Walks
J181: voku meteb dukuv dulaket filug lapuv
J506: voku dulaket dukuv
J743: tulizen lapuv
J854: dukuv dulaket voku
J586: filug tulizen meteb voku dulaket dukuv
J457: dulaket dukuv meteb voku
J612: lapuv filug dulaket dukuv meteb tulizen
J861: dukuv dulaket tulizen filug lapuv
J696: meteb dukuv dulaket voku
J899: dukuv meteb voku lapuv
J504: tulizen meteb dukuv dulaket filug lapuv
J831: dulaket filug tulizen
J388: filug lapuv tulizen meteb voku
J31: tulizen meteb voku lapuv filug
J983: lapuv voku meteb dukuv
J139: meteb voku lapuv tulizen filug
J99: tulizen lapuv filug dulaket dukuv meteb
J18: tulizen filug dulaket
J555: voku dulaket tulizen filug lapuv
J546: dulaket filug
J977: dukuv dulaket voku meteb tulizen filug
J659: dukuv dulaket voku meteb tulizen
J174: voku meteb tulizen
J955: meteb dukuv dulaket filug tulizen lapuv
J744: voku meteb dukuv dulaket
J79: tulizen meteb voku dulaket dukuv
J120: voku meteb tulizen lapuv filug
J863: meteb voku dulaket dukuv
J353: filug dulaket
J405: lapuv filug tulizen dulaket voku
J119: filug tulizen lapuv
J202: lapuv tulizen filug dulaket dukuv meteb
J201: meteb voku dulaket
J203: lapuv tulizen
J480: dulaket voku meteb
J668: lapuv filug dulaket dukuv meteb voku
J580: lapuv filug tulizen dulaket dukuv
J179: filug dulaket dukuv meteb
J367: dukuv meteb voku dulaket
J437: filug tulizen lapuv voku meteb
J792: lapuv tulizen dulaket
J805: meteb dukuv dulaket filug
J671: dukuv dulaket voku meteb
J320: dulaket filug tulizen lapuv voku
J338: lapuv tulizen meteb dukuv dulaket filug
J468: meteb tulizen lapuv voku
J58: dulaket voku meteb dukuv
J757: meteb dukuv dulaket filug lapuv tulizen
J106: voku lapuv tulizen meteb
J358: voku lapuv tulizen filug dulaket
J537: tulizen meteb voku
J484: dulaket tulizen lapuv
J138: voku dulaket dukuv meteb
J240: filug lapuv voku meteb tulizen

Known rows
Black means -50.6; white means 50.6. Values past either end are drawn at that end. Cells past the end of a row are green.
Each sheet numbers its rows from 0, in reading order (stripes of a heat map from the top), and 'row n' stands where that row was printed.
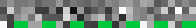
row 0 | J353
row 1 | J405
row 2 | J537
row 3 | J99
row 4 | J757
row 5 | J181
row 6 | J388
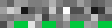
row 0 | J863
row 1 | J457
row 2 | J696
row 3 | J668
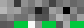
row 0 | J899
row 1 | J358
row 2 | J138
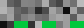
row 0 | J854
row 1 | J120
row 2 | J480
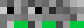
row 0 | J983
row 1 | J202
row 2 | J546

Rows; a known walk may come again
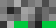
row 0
J120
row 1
J367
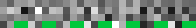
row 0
J863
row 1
J388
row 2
J203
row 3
J504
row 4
J484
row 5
J31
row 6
J18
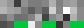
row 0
J899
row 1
J457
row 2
J757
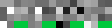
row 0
J119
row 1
J696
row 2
J671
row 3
J555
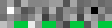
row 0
J955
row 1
J320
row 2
J79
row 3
J138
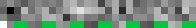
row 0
J744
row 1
J437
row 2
J831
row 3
J861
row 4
J506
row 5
J179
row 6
J58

